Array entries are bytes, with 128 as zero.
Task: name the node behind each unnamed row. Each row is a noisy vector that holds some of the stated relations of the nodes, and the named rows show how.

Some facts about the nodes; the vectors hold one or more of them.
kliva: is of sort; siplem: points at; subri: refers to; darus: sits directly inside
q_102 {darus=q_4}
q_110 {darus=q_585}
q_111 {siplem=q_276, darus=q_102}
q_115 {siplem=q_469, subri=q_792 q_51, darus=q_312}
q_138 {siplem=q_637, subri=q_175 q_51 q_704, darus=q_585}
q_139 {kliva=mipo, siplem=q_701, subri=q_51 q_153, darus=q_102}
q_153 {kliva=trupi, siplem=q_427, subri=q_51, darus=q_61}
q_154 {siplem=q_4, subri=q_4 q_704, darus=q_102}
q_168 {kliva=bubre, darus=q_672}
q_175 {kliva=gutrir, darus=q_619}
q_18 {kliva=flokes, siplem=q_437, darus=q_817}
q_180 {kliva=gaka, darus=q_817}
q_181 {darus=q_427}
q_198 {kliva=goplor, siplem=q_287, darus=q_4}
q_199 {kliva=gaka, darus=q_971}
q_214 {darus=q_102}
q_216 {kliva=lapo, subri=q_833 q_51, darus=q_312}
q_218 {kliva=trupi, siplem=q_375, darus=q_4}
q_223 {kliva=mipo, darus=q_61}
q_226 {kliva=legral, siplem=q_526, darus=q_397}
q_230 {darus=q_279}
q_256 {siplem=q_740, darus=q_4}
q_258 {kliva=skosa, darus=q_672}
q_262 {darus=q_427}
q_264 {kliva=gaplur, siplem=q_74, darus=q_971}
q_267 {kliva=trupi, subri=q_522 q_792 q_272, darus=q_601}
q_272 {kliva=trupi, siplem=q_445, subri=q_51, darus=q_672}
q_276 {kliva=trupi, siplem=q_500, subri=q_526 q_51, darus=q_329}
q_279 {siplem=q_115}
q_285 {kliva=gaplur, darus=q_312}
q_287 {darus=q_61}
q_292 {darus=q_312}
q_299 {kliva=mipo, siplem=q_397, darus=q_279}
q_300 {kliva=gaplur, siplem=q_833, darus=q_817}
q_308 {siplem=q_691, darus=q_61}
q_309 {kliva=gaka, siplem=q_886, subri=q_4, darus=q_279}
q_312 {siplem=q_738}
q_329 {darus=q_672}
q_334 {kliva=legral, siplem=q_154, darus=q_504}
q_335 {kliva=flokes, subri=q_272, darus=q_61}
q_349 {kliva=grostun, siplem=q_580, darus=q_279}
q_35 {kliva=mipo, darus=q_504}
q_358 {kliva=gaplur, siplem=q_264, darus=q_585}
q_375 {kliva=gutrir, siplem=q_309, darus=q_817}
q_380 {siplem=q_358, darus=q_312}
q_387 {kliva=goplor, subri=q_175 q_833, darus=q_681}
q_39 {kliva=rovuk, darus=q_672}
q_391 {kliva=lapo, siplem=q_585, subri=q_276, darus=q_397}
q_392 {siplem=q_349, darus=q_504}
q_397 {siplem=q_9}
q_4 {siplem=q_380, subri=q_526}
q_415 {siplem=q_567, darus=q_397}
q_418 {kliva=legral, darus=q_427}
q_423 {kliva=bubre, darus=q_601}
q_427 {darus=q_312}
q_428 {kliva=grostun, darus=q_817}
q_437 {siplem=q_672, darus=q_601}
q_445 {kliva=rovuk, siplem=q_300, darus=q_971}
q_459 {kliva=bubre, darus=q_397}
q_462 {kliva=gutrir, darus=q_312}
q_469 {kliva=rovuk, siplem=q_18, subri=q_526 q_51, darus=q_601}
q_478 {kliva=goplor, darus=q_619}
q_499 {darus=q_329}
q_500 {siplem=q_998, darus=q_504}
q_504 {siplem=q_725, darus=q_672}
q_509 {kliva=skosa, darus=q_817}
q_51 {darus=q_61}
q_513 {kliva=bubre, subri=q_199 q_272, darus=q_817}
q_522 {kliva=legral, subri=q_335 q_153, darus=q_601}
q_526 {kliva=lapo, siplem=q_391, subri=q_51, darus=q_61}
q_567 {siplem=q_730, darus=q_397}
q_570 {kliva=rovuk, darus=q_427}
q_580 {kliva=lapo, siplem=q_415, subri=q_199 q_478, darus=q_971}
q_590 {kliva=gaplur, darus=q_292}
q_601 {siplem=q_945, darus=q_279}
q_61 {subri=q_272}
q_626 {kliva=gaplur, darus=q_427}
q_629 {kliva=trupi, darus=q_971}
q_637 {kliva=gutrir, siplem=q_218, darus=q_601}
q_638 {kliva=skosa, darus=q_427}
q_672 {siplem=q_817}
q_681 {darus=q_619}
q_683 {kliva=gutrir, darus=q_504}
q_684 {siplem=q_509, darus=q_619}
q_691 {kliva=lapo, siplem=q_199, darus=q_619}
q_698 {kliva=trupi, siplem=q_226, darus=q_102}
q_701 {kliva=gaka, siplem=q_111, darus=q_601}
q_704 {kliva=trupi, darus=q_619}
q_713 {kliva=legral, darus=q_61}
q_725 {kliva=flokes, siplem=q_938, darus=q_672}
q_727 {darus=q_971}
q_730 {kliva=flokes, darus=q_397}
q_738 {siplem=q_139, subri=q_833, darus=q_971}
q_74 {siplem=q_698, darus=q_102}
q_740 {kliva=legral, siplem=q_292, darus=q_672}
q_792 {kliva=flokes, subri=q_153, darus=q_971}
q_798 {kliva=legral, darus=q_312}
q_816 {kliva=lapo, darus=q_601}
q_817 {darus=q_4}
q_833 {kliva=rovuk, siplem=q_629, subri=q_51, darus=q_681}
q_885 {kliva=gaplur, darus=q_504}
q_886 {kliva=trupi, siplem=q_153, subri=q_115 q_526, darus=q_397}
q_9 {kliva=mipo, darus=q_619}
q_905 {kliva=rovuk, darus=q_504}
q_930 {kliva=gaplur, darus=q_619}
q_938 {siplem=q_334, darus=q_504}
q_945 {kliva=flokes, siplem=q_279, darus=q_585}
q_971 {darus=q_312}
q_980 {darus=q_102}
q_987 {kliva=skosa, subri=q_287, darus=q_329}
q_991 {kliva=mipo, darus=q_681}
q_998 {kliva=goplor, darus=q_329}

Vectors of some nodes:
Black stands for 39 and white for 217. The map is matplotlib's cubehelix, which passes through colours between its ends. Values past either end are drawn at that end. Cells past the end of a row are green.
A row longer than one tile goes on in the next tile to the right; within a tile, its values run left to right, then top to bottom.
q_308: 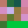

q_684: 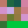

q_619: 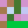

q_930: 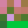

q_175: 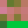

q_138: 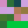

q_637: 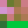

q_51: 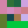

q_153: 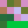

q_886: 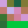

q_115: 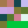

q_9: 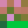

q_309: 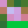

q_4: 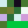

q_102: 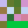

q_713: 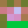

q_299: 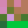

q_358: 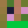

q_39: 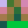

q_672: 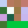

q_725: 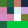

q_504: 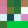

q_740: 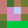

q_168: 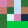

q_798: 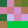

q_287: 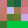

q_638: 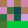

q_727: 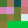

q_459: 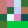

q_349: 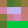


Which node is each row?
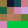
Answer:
q_698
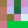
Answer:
q_971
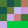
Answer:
q_226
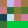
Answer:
q_580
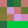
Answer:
q_267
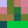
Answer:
q_258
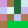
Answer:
q_601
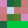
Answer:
q_500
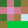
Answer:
q_629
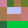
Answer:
q_998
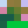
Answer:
q_833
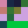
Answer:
q_154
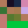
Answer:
q_74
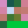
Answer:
q_111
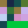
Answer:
q_938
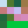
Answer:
q_276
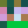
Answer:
q_334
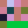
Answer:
q_216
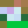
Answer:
q_945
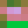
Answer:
q_478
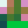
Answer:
q_469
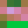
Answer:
q_704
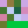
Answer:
q_61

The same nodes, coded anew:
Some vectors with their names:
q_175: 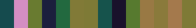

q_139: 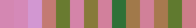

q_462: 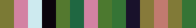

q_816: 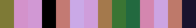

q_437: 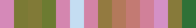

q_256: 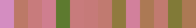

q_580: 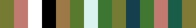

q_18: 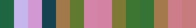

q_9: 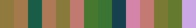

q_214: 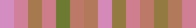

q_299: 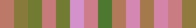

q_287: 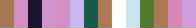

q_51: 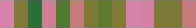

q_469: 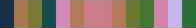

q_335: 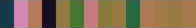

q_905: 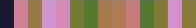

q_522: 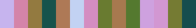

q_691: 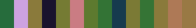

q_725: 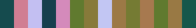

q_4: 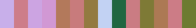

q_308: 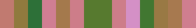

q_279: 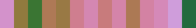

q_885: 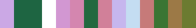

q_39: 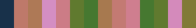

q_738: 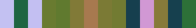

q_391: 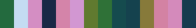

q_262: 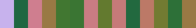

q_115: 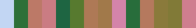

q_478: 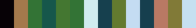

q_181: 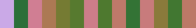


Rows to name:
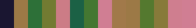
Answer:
q_886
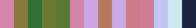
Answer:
q_601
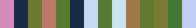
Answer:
q_199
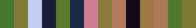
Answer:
q_792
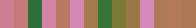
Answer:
q_585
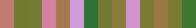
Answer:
q_138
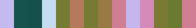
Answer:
q_358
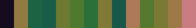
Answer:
q_387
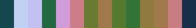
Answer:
q_683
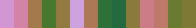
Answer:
q_713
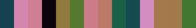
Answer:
q_730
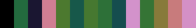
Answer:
q_704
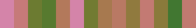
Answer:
q_61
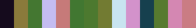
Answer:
q_272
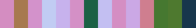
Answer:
q_504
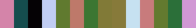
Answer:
q_930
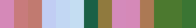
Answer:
q_672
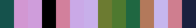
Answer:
q_637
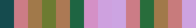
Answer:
q_513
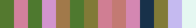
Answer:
q_509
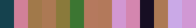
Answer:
q_198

